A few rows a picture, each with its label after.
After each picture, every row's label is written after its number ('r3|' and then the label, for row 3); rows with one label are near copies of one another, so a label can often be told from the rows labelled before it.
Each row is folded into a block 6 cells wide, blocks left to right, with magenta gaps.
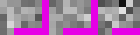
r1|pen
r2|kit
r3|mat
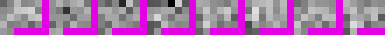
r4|kit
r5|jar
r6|mat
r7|mat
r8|pen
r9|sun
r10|kit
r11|pen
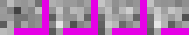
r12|jar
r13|pen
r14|pen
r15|pen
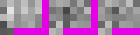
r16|sun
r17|jar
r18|jar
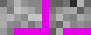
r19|kit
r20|mat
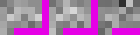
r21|kit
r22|kit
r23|mat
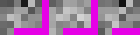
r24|mat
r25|kit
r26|mat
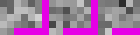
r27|kit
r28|jar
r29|mat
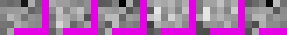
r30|mat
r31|pen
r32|mat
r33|sun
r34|sun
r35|mat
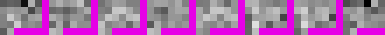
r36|mat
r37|jar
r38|kit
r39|jar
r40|kit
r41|pen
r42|pen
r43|mat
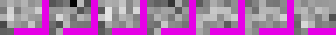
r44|sun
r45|mat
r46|sun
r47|mat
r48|kit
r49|kit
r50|pen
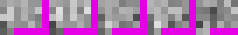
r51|sun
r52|sun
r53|pen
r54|pen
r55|jar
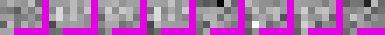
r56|jar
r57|sun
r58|pen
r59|sun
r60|mat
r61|pen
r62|pen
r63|mat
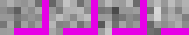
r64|jar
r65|kit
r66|jar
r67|sun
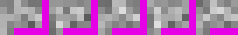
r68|kit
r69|pen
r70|kit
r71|pen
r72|kit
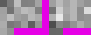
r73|kit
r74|sun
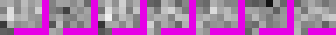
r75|sun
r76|jar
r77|sun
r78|kit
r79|kit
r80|mat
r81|kit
